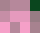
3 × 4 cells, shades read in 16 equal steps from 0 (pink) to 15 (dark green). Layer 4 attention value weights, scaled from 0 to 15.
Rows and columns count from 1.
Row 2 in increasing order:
1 1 3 6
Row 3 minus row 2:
-3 3 -1 -1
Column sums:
8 9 5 26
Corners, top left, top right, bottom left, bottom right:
5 15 0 5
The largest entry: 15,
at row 1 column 4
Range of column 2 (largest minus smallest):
3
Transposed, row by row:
5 3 0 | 4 1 4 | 4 1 0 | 15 6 5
